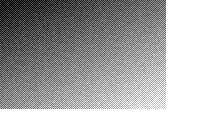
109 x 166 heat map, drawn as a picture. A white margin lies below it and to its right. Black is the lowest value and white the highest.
Slope: up to the bottom right. Ninth with the lowest average: top left. Average level on the scale: 50%. Ninth with the highest average: bottom right.
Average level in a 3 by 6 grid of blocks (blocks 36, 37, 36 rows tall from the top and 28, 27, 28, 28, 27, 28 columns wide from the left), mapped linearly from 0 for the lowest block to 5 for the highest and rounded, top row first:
001122 | 122334 | 334455
